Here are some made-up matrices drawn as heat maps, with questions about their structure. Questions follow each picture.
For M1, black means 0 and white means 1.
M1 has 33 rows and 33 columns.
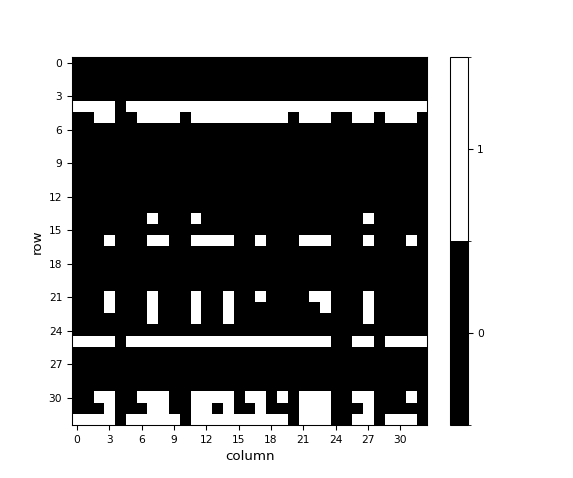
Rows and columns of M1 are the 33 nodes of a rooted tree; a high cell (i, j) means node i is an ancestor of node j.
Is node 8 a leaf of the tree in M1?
yes
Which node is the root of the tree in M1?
4
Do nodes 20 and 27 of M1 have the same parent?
no
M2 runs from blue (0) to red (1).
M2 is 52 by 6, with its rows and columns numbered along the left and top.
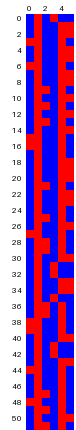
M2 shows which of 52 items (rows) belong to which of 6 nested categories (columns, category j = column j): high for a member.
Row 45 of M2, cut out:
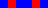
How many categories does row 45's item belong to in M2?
2
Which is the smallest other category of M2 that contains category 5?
4
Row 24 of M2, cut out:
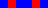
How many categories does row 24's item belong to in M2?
2
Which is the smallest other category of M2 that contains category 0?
4
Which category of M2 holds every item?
1
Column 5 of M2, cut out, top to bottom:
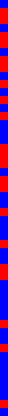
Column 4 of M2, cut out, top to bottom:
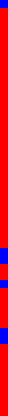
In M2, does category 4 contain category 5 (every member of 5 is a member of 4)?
yes
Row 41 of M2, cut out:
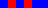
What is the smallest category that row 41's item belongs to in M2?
3
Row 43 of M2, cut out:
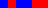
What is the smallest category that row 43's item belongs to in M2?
5
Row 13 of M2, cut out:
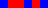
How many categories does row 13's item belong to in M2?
3
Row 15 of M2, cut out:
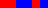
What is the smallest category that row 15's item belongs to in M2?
0
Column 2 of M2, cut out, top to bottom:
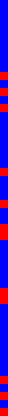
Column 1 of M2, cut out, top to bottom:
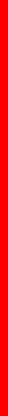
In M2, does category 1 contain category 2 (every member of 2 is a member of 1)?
yes
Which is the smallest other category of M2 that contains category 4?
1
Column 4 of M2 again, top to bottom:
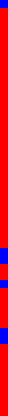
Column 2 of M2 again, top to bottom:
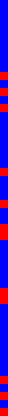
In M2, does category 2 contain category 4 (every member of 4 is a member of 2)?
no
